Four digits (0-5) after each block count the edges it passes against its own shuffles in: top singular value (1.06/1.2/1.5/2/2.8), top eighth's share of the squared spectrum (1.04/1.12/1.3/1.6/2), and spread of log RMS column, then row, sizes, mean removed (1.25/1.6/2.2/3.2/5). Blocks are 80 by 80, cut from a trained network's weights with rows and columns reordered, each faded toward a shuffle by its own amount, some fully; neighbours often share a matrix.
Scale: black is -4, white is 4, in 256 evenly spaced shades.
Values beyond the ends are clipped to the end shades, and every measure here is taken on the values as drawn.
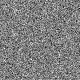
1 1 0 0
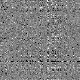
4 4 3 2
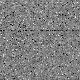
2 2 1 1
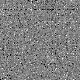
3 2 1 1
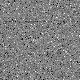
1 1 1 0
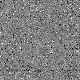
1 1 0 0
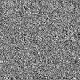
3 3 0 2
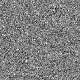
2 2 0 1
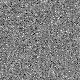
2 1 0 0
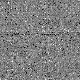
2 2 1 0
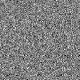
3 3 0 2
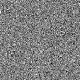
3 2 1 1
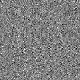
3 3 2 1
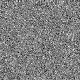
2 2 0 0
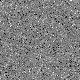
0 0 0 0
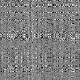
4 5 2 4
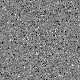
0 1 0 0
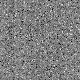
2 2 0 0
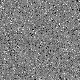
0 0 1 0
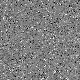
0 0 0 0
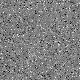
0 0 0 0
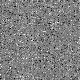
2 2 0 1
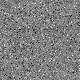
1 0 0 0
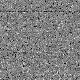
2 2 0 1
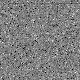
0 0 0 0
